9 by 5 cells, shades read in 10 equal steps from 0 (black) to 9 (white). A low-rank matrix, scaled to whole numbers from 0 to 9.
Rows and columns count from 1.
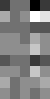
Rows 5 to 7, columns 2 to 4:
5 5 7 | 4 4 2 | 5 4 7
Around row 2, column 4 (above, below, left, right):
0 3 5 8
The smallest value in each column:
2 4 4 0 2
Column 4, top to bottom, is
0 9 3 6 7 2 7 5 4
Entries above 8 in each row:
0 1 0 0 0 0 0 0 0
